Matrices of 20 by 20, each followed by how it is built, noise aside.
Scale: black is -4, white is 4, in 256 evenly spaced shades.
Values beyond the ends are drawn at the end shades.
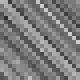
Toeplitz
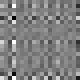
low rank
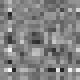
low rank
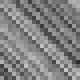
Toeplitz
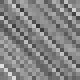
Toeplitz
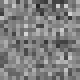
low rank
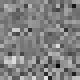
low rank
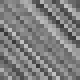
Toeplitz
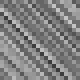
Toeplitz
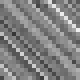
Toeplitz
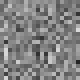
low rank
